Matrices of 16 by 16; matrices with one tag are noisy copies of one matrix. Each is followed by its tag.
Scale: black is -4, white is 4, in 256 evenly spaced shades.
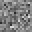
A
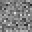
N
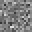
A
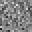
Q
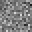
N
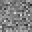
N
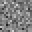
Q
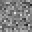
N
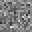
A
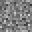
N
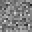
N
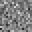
Q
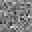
A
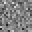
Q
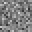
Q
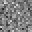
Q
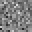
Q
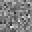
A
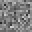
A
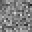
N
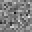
A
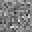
A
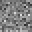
N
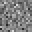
Q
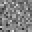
Q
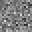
N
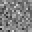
Q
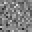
Q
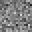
N
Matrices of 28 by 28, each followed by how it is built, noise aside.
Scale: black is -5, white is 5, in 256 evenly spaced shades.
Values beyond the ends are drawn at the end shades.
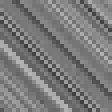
Toeplitz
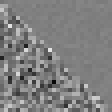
lower triangular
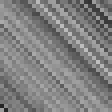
Toeplitz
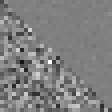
lower triangular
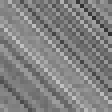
Toeplitz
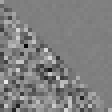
lower triangular
